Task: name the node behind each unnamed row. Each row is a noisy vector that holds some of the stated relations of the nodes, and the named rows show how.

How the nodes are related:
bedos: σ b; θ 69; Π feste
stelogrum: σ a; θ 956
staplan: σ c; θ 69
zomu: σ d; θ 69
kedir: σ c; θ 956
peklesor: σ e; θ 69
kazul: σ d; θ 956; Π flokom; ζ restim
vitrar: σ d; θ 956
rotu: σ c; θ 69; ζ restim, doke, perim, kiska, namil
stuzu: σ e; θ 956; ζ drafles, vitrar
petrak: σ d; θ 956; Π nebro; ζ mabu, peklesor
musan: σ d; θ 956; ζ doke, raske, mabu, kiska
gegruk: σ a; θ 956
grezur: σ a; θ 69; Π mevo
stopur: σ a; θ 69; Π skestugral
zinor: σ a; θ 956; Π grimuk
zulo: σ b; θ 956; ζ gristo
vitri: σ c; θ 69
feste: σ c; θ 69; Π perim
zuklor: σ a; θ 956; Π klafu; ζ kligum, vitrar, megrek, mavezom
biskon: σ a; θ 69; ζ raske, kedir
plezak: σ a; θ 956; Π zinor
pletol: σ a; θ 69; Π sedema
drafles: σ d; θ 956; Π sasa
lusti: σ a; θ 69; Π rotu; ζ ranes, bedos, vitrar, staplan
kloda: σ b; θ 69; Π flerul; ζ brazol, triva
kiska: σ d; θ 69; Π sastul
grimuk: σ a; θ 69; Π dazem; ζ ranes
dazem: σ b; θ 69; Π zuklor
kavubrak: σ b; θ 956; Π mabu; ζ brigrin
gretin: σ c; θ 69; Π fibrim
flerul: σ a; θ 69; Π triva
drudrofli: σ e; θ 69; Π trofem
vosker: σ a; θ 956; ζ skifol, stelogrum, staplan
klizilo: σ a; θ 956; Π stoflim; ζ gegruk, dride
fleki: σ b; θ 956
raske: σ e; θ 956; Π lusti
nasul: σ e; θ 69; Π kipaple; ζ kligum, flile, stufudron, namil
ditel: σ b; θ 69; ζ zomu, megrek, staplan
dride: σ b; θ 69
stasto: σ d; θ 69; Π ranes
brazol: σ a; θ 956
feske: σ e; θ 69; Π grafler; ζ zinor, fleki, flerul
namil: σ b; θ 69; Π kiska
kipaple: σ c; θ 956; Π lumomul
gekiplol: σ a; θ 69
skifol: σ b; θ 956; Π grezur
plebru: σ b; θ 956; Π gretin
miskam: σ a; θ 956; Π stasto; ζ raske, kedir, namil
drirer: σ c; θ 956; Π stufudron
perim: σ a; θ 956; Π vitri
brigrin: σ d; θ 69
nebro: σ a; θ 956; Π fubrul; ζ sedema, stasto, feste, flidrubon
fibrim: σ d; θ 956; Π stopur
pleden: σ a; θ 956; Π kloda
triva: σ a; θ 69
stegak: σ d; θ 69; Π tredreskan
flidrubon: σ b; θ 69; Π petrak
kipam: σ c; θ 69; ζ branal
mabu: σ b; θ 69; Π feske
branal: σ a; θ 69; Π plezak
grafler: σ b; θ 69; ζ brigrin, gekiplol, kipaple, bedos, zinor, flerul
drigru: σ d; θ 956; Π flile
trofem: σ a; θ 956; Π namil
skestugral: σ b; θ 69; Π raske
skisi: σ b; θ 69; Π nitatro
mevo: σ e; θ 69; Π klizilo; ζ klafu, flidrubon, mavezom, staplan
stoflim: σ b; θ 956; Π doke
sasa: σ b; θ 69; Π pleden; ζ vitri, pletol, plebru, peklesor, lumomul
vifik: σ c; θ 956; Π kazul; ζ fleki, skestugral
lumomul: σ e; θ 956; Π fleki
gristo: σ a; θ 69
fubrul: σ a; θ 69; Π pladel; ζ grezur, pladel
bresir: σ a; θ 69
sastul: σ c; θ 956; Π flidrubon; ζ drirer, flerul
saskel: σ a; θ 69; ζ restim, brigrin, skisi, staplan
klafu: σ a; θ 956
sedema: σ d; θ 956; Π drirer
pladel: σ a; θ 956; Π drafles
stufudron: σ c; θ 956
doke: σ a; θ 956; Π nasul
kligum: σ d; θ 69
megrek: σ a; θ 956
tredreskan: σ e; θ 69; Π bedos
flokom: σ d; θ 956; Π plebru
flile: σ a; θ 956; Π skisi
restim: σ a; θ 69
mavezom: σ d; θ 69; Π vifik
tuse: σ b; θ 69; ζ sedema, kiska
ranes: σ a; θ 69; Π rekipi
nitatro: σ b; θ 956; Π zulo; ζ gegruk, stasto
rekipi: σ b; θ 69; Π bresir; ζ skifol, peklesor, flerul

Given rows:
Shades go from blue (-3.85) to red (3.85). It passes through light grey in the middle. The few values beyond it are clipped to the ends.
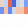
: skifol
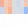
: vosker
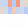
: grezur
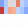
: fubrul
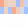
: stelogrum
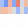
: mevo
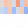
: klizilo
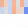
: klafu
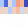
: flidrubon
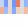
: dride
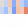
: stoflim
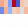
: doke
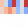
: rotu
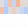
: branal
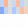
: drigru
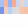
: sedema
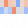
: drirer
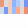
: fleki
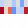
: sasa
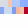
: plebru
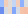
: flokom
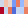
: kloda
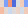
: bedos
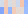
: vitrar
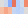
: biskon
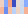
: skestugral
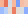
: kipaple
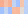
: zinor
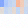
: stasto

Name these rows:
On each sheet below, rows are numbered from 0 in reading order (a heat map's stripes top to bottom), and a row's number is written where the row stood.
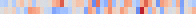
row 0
zomu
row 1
saskel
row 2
trofem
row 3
musan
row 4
nebro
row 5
flerul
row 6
kavubrak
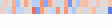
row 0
vitri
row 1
restim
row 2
feske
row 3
zuklor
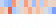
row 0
nasul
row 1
grimuk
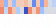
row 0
lusti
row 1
ditel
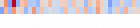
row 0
stufudron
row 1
kligum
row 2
stuzu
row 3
pladel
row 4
brigrin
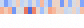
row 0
tuse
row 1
kazul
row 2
skisi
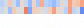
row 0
peklesor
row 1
petrak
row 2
feste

